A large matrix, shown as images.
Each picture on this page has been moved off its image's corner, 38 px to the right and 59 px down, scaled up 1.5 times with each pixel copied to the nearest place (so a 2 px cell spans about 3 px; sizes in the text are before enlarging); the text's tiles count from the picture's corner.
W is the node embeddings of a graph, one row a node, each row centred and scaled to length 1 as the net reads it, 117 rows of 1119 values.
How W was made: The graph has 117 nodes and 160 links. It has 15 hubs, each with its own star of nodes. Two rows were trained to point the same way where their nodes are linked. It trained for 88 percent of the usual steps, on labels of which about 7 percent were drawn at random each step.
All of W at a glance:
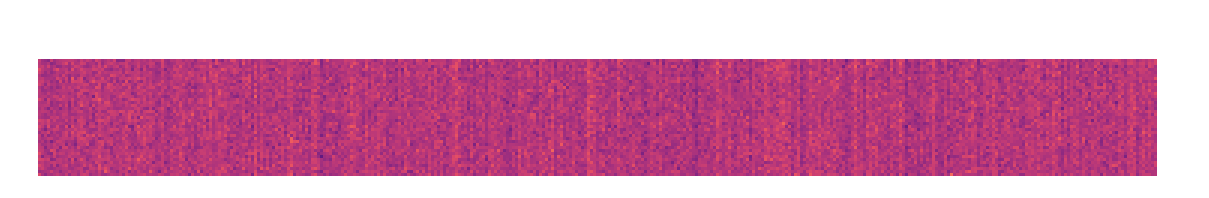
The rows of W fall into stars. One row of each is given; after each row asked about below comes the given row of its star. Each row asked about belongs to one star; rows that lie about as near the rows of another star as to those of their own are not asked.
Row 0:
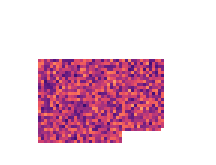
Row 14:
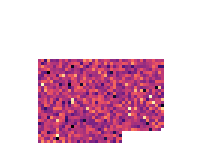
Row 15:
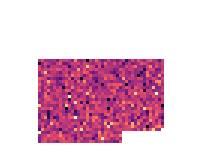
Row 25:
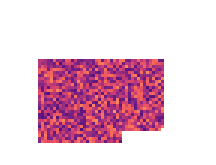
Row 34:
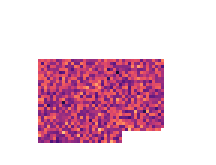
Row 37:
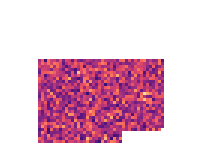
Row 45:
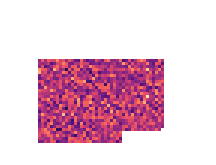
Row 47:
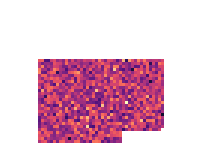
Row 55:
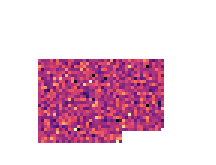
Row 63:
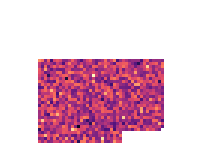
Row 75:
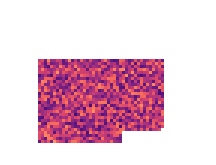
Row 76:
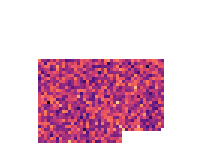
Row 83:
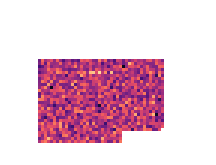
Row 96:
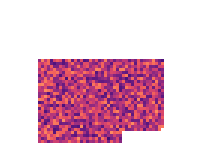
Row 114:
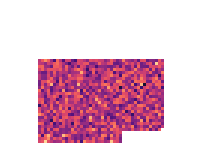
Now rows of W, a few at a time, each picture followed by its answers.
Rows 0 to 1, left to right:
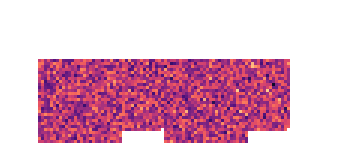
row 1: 47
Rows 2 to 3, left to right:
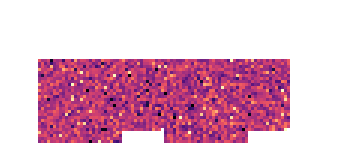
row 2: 75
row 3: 15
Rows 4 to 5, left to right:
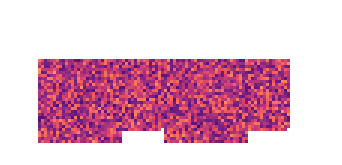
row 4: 47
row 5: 14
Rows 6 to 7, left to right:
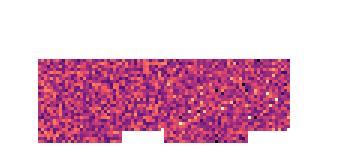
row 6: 63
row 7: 75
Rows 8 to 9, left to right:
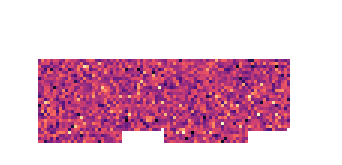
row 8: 63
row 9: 45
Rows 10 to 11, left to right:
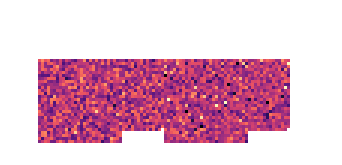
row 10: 114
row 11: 76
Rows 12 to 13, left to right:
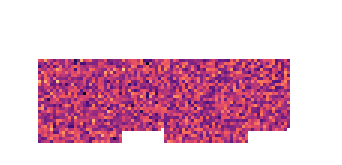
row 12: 83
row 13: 55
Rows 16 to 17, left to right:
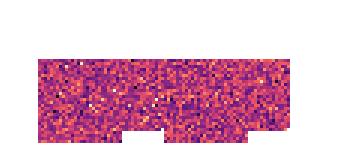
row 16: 55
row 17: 76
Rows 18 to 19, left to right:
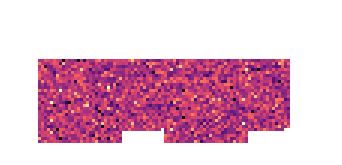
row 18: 45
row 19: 114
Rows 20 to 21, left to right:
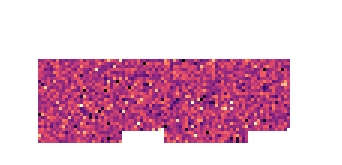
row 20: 45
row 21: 55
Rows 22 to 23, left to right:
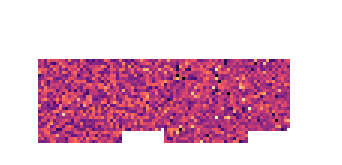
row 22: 75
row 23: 114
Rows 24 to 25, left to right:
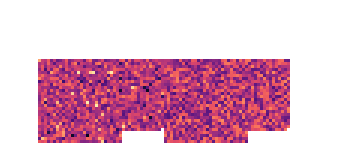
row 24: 37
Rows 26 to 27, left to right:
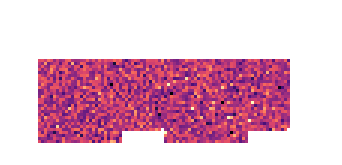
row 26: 34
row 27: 15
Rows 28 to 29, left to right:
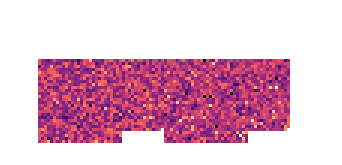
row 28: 47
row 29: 96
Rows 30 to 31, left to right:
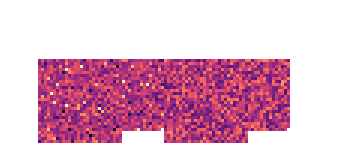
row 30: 83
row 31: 76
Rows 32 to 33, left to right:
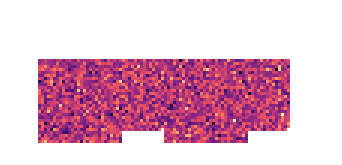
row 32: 25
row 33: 75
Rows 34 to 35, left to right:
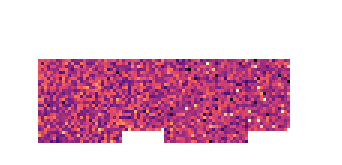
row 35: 34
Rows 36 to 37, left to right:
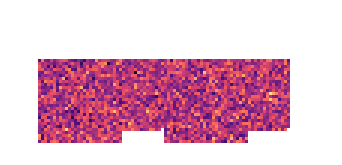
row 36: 15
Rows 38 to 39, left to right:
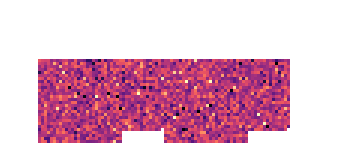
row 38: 37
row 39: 45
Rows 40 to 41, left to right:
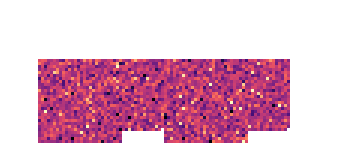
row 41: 55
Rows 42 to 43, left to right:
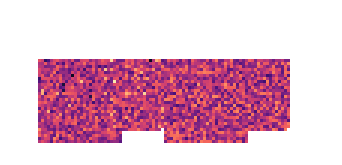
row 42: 47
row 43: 83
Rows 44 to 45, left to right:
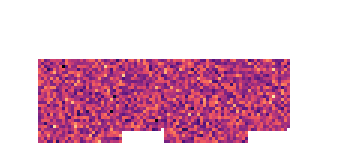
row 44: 63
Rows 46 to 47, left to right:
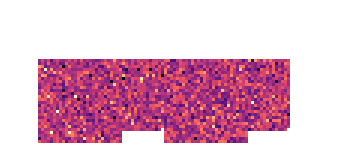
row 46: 63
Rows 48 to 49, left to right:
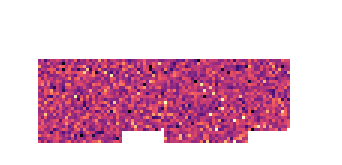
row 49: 0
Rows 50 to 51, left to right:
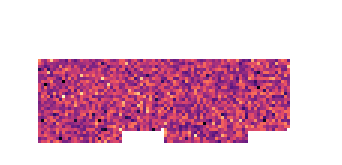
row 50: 75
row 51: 15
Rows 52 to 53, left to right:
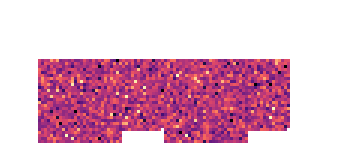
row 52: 47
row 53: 14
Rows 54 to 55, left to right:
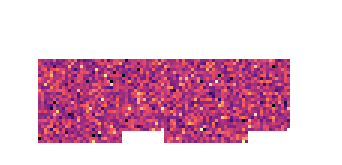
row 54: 25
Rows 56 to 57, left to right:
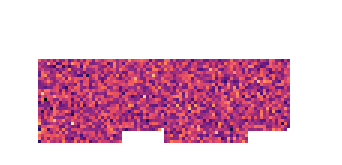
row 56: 76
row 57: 55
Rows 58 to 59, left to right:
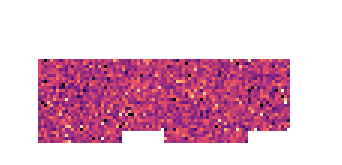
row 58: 47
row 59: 76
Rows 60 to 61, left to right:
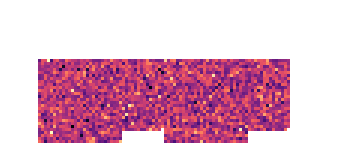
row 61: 45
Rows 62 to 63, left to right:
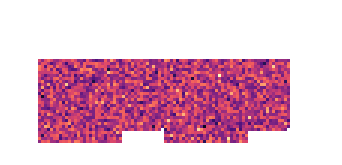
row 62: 55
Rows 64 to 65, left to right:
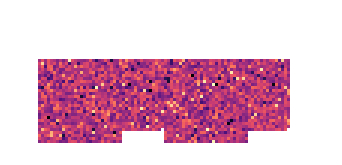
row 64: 14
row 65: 47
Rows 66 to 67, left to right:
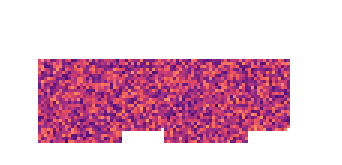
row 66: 114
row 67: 34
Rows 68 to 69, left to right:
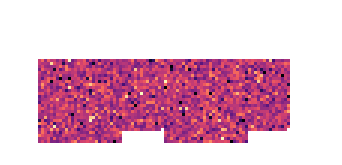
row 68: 114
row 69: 34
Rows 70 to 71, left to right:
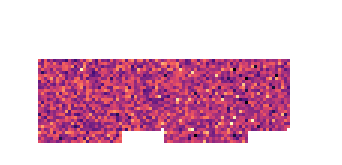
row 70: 76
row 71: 96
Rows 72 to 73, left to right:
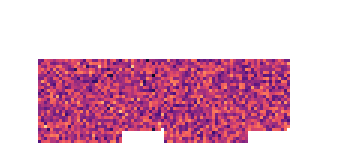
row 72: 83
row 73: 15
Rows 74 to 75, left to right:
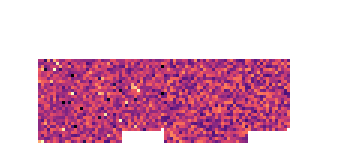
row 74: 34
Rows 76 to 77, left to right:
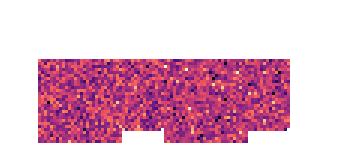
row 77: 114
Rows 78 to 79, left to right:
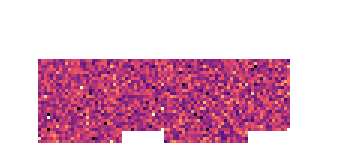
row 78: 83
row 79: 25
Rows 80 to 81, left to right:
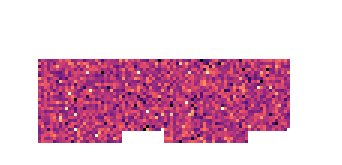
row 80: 15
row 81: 37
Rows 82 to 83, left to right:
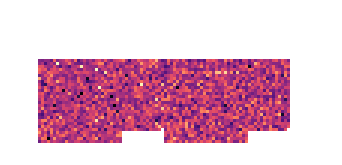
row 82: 25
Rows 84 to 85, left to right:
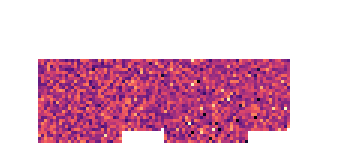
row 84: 76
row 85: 25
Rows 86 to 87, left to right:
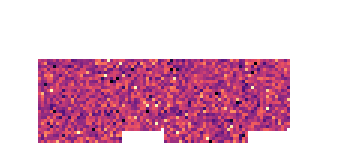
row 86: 25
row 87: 14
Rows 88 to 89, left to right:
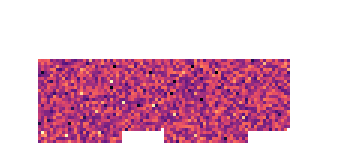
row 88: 37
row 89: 75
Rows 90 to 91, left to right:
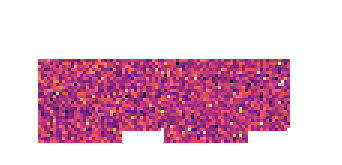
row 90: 34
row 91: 96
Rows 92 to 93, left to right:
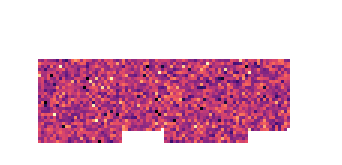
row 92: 0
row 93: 63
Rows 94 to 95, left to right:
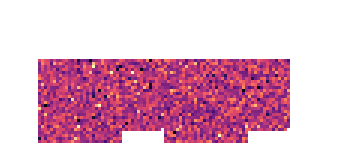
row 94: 37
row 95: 76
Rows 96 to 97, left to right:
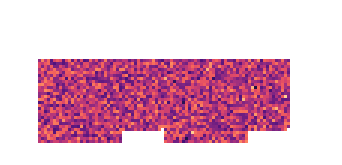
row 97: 63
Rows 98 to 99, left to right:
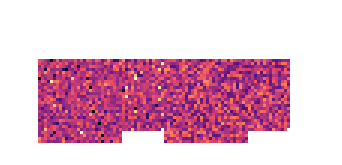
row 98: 76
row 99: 45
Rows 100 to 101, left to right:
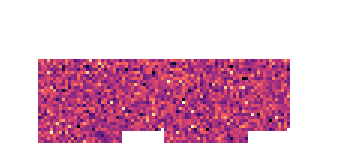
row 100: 63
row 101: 47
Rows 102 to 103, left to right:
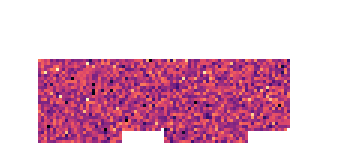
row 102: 37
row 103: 0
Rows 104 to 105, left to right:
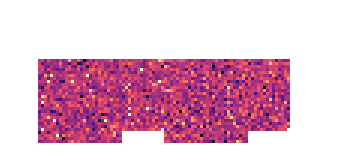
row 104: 14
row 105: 63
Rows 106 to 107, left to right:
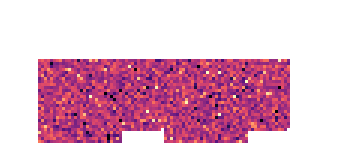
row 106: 96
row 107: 37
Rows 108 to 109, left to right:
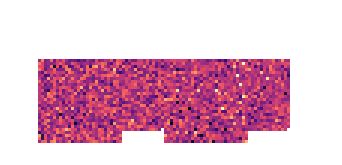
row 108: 55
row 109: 63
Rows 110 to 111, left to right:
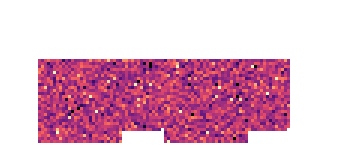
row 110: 45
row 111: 96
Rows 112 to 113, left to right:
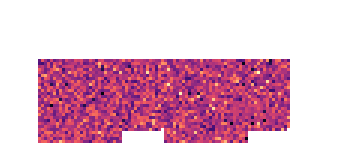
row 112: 83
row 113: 75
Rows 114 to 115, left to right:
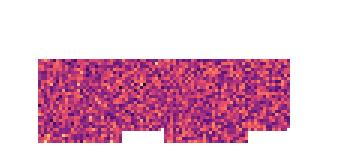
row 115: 37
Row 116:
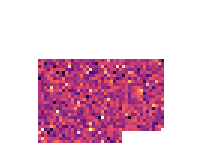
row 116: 25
